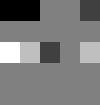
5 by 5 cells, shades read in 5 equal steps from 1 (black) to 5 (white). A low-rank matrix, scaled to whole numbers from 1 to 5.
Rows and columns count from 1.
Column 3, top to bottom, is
3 3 2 3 3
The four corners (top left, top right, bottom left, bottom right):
1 2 3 3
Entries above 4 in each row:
0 0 1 0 0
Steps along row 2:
same same same same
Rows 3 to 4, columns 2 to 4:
4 2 3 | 3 3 3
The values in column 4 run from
3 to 3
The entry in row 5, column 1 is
3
